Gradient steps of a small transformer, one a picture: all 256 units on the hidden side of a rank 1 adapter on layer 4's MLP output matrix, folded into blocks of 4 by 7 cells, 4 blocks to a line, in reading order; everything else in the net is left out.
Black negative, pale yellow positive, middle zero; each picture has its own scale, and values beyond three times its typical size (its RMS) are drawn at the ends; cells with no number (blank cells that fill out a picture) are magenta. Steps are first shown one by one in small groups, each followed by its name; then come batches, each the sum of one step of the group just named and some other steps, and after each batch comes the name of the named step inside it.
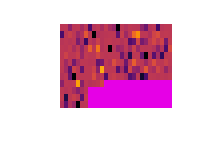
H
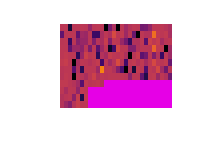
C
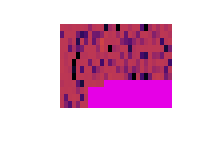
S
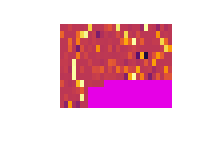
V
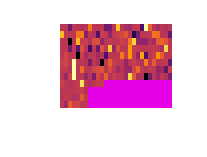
V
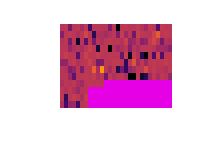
H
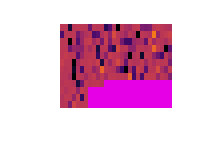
C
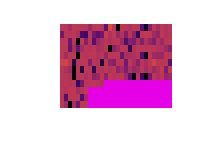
S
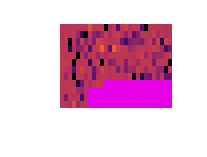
S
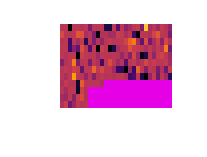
V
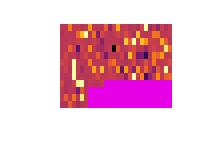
V
